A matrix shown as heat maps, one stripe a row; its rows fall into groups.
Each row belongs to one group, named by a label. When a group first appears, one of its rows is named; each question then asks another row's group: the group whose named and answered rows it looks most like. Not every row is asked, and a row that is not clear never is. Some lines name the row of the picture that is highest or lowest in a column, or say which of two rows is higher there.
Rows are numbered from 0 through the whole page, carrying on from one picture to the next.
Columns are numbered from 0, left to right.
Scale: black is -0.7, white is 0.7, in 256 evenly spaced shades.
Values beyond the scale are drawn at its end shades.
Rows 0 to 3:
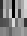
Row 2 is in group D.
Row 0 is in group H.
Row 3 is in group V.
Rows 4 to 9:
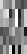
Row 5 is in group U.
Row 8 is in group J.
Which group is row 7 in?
D
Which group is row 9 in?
H
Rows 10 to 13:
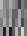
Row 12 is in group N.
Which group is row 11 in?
N
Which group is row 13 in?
J
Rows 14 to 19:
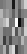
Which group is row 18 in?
J
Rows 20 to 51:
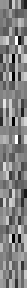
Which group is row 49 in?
N
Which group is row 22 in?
V
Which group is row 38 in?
N
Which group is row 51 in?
N
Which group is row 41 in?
D
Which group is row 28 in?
H
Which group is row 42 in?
N
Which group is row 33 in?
H
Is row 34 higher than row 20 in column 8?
Yes
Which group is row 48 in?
V
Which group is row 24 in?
U
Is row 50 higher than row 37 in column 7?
No
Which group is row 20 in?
D
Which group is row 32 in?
N
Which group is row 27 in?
J
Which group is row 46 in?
H
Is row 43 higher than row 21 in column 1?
Yes
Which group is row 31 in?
N
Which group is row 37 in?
J
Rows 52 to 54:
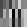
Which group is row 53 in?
H
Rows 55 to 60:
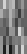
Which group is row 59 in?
J
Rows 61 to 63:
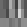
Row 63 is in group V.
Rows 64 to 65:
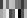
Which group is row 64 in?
N
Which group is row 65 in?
U
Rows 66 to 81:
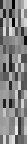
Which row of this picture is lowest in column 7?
69
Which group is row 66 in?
H
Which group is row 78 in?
N
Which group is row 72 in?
D
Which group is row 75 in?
D
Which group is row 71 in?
J
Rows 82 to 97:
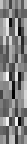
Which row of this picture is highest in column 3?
86
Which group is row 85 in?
U
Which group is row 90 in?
U
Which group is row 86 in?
N
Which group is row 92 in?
H
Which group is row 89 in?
J
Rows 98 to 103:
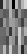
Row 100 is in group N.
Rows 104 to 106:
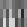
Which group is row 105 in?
N
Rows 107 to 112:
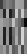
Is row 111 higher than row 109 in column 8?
Yes
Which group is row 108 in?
J
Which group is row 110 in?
J
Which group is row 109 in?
D
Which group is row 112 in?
N
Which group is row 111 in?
J
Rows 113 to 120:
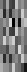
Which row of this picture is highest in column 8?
115
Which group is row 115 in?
H
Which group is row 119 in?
J
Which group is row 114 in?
J
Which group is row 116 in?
J
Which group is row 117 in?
N
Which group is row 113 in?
J
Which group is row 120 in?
D
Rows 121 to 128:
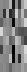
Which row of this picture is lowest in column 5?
124
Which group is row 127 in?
H
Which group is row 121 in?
H
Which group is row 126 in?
H
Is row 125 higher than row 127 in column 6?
Yes
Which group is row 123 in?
H
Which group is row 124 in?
D
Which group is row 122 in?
J
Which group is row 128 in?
V
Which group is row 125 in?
D
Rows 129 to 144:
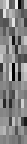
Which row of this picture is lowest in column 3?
140
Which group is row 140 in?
J
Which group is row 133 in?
H
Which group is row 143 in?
N
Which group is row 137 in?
H
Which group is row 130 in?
N
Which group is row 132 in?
J
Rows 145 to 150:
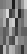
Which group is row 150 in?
N
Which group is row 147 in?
N
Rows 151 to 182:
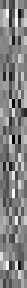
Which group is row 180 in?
U
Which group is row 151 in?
J
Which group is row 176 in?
N
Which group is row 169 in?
J
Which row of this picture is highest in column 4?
172
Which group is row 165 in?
J
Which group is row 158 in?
J
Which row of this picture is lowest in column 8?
163
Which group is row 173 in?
J
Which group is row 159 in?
J
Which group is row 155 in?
H
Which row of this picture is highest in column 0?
179
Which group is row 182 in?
J
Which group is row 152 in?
U
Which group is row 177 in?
J
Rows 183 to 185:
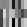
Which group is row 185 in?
H
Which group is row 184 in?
N
